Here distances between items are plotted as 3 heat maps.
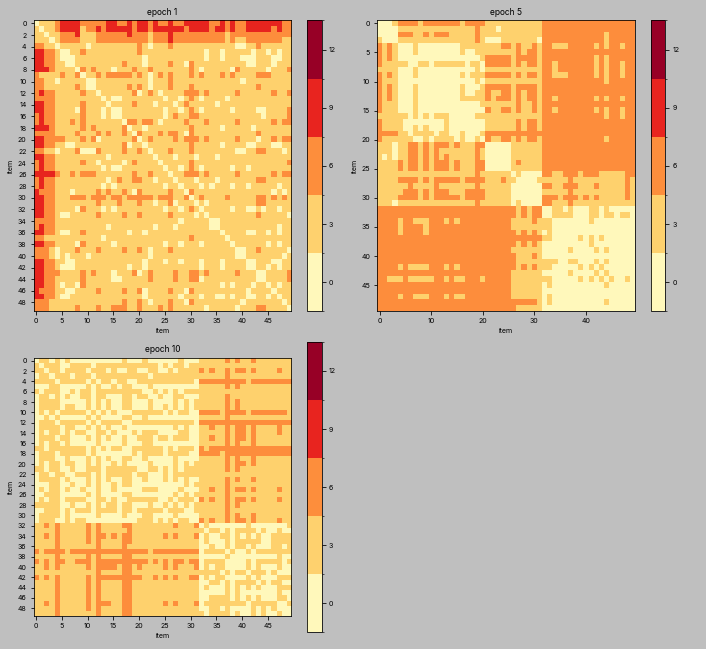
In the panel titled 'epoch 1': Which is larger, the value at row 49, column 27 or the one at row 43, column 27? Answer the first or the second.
the second
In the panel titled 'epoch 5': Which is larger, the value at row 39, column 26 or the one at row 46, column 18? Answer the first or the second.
the second
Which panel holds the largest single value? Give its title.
epoch 1
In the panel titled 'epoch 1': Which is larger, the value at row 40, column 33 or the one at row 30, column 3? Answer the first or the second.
the second
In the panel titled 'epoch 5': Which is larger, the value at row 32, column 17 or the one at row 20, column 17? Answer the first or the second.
the first
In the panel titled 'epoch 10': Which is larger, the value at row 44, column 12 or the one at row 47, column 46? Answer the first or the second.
the first
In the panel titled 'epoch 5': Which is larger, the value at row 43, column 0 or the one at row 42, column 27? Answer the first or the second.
the first
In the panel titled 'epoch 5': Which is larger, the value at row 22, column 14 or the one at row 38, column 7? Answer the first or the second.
the second
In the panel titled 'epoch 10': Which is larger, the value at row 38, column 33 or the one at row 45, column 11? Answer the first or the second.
the second
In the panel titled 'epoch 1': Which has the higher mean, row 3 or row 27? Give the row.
3
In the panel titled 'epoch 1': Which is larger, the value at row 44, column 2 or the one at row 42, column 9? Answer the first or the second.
the first
